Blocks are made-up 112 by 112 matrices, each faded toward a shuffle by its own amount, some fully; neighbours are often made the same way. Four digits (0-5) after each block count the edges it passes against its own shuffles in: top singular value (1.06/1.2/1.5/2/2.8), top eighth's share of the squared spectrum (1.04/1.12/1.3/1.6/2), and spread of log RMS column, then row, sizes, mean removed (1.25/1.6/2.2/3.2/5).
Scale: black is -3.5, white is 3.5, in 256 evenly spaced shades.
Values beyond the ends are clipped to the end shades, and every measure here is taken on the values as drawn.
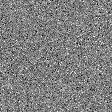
0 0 0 0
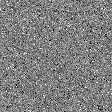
0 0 0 0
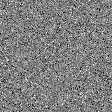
0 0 0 0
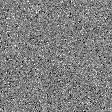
0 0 0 0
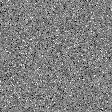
0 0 0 0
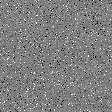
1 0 0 0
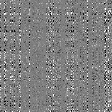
4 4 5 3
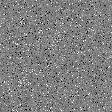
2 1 1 0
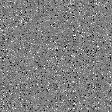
3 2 2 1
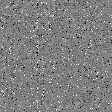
2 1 1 0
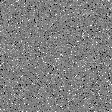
2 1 0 0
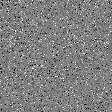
1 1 0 0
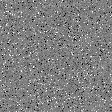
0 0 0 0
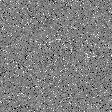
1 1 0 0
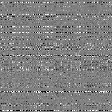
5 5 2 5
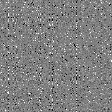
4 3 2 1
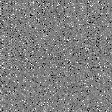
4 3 2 2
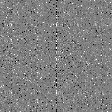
4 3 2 1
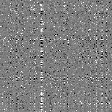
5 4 3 2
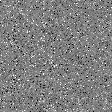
2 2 1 0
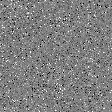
2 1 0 0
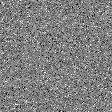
1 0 0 0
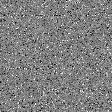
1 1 0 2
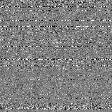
2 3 0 4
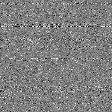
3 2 0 3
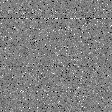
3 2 0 2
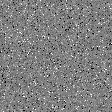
0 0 0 0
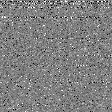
2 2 0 3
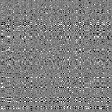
5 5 3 4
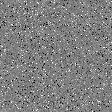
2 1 0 0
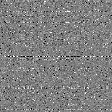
4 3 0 3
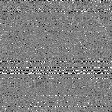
4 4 0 4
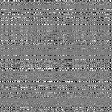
4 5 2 5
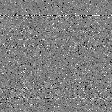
3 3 0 2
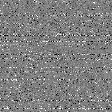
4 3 0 3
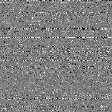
4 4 1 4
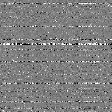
4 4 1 4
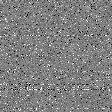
3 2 0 2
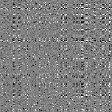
5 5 3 3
